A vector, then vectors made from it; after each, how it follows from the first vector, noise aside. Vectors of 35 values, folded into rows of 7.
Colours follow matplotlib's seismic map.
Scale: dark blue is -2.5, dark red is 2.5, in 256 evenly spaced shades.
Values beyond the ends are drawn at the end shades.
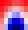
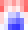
shrunk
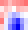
shrunk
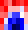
copied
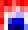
copied
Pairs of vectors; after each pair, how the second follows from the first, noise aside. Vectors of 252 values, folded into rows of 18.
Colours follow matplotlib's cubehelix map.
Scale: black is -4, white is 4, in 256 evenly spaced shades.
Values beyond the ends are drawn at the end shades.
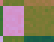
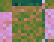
wrapped around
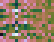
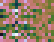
copied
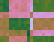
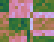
copied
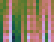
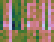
wrapped around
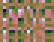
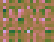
shrunk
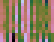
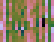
wrapped around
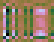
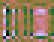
copied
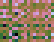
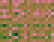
shrunk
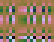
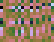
wrapped around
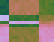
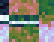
scaled up
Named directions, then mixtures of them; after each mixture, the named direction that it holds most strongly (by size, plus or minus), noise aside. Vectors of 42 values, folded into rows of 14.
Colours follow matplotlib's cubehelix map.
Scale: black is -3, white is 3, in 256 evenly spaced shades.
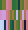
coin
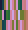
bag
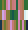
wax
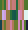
wax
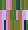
coin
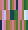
wax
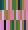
coin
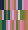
bag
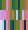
coin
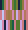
coin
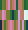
wax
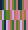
bag
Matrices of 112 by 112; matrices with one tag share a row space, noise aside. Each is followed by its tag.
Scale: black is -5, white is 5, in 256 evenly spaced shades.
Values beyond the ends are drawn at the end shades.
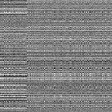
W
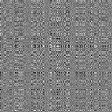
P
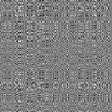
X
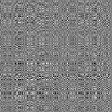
X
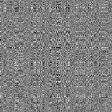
P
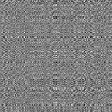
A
